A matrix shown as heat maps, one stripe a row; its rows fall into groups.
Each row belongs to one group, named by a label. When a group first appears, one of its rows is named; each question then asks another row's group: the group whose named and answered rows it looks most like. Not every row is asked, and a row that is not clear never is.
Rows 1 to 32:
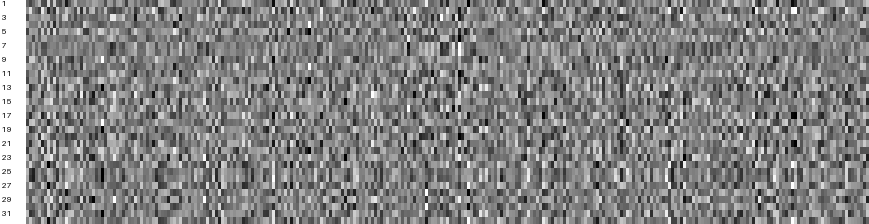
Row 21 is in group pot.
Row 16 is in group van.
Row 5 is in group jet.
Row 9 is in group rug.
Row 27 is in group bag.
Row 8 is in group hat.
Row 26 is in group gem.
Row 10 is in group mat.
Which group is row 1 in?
pot
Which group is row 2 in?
bag
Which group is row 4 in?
mat
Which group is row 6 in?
van
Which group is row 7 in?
hat
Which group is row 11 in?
van
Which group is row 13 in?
gem
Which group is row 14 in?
pot
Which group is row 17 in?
pot
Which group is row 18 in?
rug
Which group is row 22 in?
jet
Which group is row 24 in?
bag
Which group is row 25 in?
gem
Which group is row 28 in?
pot
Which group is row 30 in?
pot
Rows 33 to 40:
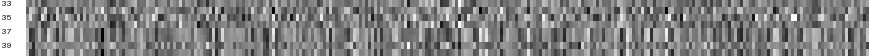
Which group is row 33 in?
hat
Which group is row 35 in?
bag
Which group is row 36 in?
hat
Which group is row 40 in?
gem
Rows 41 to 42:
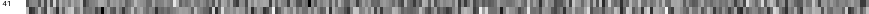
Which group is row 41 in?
jet
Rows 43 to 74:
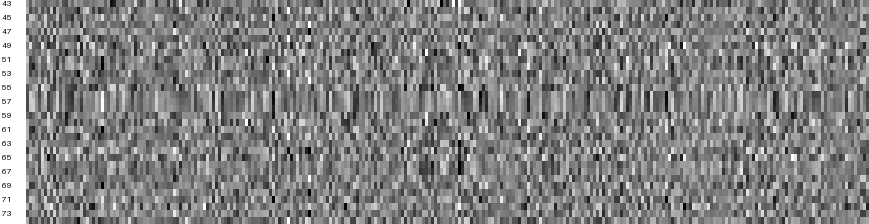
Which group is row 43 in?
hat
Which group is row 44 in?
mat
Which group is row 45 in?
rug
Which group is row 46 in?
mat
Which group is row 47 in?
jet
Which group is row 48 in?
mat
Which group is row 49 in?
bag
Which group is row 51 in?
gem
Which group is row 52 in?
gem
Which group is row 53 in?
mat
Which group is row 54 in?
mat
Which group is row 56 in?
rug
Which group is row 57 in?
rug
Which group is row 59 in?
pot
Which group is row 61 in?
gem
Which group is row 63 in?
van
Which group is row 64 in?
jet
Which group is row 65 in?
bag
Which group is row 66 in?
van
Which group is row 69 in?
gem
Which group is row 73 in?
jet
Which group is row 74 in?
mat
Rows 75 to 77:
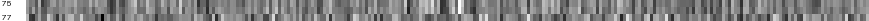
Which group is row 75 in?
hat
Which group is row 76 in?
hat
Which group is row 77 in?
gem
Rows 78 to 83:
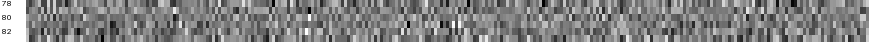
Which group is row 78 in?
pot
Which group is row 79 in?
jet
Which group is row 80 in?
mat
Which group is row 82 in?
mat
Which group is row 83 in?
gem
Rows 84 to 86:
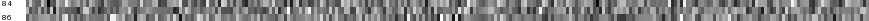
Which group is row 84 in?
bag
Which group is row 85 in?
mat
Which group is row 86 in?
van
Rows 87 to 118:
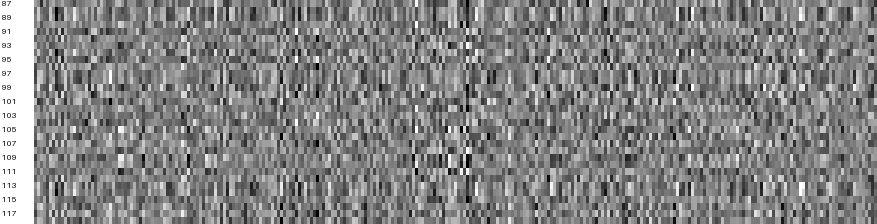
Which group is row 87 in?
van
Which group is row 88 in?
bag
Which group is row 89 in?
bag
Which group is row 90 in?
van
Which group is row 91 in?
mat
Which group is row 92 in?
jet
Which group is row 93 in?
hat
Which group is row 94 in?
bag
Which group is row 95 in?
mat
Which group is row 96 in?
jet
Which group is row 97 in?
rug
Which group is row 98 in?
rug
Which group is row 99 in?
bag
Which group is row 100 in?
jet
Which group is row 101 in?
gem
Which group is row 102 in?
van
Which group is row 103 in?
mat
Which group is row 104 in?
mat
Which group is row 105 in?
van
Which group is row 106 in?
rug
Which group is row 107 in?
jet
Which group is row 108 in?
hat
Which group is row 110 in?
van
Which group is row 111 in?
hat
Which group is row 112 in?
jet
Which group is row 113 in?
bag
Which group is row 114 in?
bag
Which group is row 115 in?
van
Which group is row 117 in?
jet
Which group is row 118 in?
rug
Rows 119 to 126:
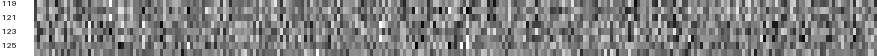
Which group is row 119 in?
rug
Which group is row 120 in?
van
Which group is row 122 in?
pot
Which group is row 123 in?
gem
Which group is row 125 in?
hat
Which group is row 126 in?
mat
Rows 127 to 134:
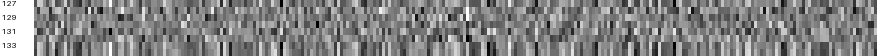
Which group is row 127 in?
rug
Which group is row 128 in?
pot
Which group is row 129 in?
hat
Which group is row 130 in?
jet
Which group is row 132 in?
van
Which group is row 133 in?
rug
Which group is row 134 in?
rug
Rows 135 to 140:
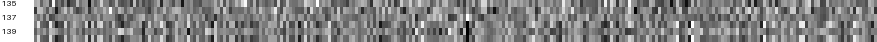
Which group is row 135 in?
mat
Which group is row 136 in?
rug
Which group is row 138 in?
bag
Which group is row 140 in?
bag
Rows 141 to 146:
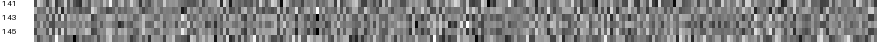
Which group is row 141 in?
rug
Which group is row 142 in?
mat
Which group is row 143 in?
jet
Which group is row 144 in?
hat
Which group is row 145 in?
jet
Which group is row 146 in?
pot
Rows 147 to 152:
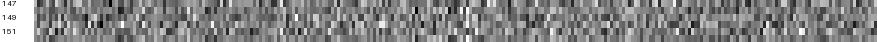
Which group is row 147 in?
gem
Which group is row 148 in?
hat
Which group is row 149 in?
mat
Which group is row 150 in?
pot
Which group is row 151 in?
bag
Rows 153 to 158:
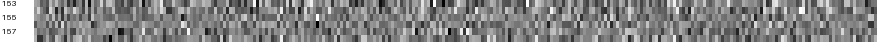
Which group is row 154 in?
bag
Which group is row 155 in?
mat
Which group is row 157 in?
hat
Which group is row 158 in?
gem
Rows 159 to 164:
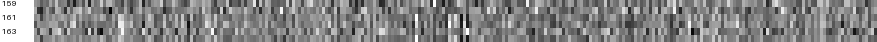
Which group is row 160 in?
gem
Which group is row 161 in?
van
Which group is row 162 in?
van
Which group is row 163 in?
pot
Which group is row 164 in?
van
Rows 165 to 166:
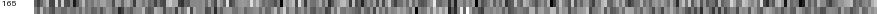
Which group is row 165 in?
pot
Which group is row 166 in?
hat
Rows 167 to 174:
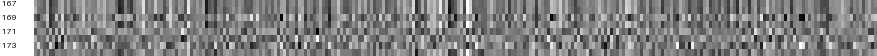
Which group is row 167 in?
hat
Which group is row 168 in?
hat
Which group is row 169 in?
pot
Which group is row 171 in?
jet
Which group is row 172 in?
mat
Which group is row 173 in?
bag
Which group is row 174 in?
hat
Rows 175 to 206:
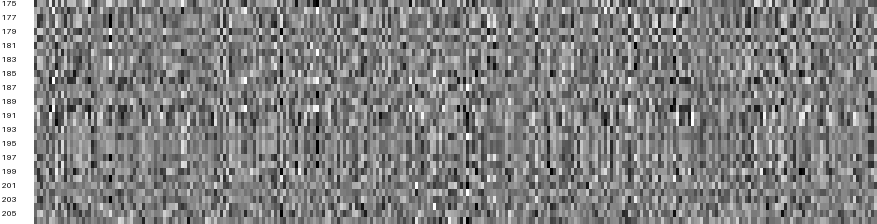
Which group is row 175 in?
jet
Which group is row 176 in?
mat
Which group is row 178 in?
gem
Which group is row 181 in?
rug
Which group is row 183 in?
rug
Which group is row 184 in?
rug
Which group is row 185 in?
pot
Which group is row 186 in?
mat
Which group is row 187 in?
hat
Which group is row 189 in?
rug
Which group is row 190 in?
mat
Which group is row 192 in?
bag
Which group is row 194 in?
hat
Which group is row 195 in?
jet
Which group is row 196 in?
jet
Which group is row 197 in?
gem
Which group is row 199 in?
pot
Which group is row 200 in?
gem
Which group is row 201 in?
van
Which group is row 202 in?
hat
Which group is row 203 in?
gem
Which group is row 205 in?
rug
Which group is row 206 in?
van
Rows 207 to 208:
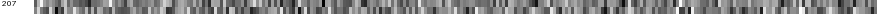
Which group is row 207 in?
rug
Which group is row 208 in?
bag
